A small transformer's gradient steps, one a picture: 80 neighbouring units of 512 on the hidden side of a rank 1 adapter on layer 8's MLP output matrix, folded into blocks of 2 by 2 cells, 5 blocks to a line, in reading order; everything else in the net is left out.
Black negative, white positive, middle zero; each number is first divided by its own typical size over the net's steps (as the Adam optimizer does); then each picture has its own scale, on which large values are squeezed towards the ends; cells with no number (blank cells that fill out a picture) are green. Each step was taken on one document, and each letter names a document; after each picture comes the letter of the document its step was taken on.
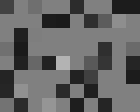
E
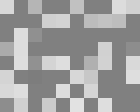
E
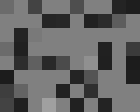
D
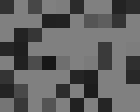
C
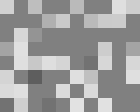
E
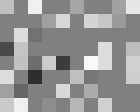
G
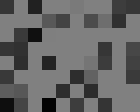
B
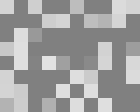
G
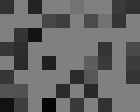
B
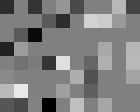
C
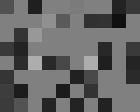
G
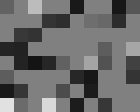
C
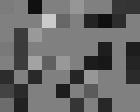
E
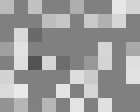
G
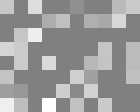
B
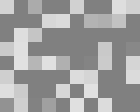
C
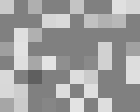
D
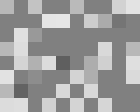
D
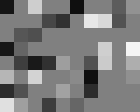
D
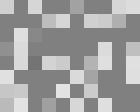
E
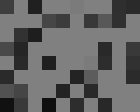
B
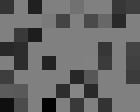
B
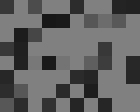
D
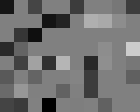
C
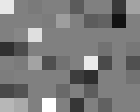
G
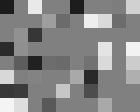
D
